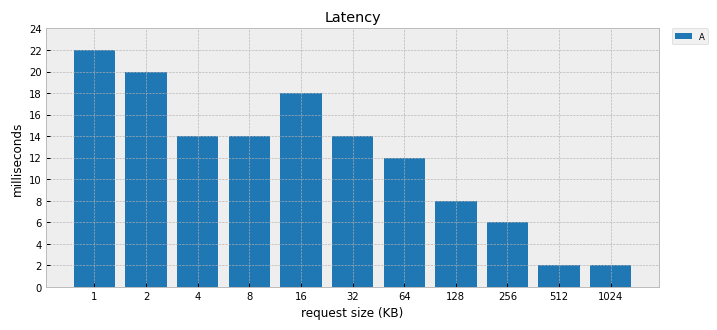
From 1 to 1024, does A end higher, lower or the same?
lower
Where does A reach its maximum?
1
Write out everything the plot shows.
Title: Latency
x-axis: request size (KB), ticks 1 2 4 8 16 32 64 128 256 512 1024
y-axis: milliseconds, ticks 0 2 4 6 8 10 12 14 16 18 20 22 24
Legend: A
Values:
A: 22 20 14 14 18 14 12 8 6 2 2
